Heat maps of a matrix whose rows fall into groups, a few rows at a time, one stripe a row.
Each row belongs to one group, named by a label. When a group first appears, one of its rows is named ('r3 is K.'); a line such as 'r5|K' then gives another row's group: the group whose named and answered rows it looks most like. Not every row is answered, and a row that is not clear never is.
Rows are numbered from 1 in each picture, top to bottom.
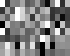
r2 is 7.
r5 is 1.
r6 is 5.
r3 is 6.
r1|1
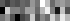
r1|5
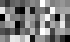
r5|5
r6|6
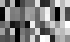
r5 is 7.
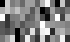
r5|5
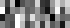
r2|1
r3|7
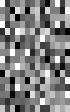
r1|1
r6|5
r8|6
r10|6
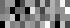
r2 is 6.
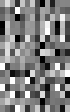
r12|6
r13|1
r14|6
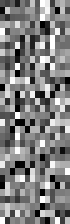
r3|5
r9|5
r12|6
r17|7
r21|5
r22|6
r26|7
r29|5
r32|1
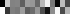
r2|1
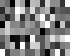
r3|5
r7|7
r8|1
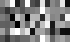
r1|6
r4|5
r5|6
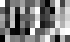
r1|1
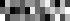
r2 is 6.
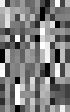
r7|5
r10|1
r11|1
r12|5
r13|7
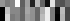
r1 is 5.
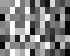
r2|6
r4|6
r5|6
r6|7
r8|6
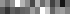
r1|6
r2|5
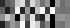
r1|7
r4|7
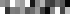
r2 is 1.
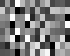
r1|7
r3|6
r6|6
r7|7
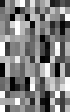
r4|6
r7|1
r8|1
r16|1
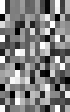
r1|1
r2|1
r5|5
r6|1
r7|5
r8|7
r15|7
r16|1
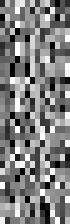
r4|7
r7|7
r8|7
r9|5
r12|6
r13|7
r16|6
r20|5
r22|7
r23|6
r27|1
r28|5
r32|1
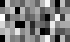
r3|1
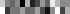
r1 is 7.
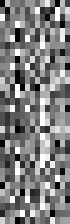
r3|1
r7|5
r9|5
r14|7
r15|5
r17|5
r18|5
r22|7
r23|5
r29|6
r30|5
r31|7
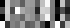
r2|7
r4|1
